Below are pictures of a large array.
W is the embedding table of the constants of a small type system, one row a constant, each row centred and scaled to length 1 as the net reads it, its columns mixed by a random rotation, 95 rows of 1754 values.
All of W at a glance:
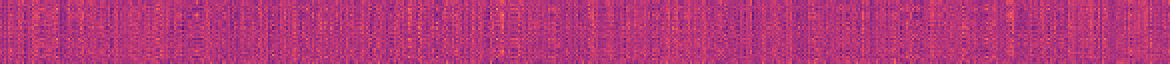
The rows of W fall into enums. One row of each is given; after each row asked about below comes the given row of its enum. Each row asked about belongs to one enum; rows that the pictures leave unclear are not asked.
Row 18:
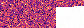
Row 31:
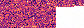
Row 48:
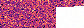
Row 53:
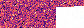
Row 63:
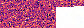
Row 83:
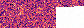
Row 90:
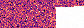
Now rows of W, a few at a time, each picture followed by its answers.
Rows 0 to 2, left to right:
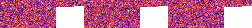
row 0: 18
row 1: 53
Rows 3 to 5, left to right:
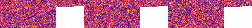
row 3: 31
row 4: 53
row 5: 18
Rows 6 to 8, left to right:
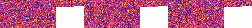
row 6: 63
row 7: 53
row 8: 18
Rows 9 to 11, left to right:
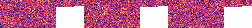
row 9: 48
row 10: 83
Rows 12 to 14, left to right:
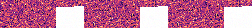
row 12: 18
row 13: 63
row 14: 63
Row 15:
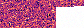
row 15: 63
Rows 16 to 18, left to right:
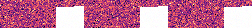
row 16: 48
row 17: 31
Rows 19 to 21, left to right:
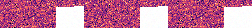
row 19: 31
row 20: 18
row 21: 31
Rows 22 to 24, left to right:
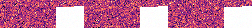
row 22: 53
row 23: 31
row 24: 18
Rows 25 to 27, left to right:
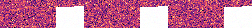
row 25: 31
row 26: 18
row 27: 48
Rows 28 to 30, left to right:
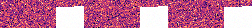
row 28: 18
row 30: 63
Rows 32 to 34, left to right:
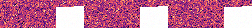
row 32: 53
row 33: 48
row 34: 48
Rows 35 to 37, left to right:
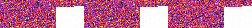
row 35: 63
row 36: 63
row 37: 31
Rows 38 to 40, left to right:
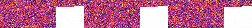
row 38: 31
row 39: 53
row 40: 48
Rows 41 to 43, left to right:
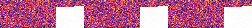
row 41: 48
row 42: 48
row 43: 48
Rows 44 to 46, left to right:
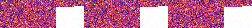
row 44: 18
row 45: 18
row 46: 31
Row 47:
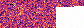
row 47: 83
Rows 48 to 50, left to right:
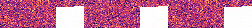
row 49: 31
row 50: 48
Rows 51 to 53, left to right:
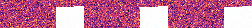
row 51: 63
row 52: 90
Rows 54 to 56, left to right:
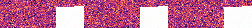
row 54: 31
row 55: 48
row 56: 90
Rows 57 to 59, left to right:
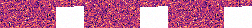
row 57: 63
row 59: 63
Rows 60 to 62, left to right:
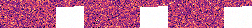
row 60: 48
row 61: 31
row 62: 18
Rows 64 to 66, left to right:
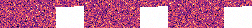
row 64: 90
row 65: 18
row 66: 18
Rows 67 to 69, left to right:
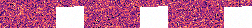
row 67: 83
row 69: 63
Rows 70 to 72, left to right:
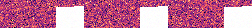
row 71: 18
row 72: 48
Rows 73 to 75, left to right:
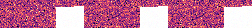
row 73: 90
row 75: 31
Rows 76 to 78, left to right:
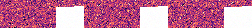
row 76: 31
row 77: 53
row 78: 53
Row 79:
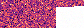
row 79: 18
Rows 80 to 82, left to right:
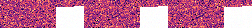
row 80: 48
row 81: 31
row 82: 31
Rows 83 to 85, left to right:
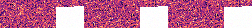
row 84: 63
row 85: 63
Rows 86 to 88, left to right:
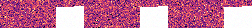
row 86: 48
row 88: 90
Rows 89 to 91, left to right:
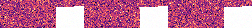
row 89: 48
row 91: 18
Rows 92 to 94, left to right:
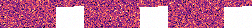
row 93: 90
